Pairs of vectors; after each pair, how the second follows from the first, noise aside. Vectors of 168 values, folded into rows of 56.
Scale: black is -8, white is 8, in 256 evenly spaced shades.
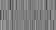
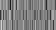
scaled up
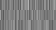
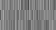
negated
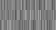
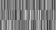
scaled up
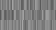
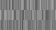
negated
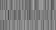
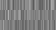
negated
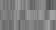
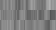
negated
